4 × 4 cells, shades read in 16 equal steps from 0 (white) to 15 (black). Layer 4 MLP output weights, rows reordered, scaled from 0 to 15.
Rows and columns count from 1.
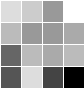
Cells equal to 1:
0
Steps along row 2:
up same down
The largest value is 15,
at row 4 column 4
